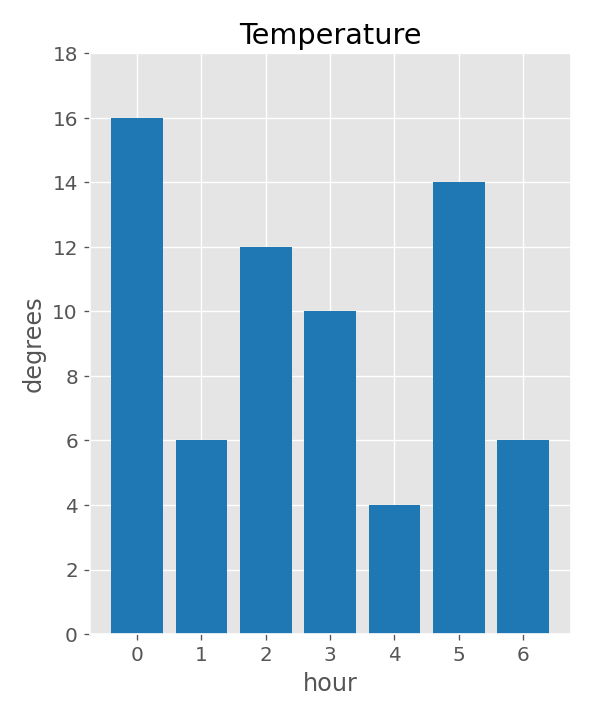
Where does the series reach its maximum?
0
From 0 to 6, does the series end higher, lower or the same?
lower
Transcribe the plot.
Title: Temperature
x-axis: hour, ticks 0 1 2 3 4 5 6
y-axis: degrees, ticks 0 2 4 6 8 10 12 14 16 18
Values:
16 6 12 10 4 14 6
